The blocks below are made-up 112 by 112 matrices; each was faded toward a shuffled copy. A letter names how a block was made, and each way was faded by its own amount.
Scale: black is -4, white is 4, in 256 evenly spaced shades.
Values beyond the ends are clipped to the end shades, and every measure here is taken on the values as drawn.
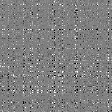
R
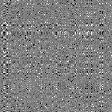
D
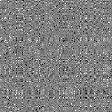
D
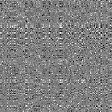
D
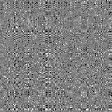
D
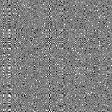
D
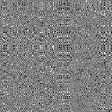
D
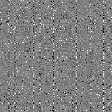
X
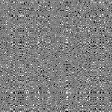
D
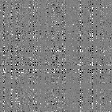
R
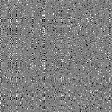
X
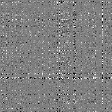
R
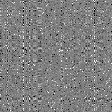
X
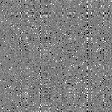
X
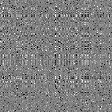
D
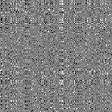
D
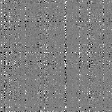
R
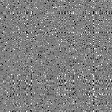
X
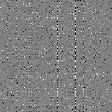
X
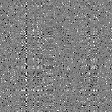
X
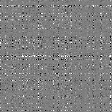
R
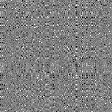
D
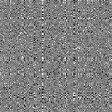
D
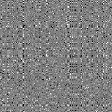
D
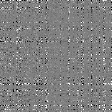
R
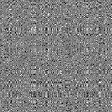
D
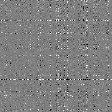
R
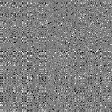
D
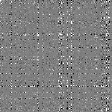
R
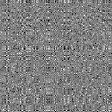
D
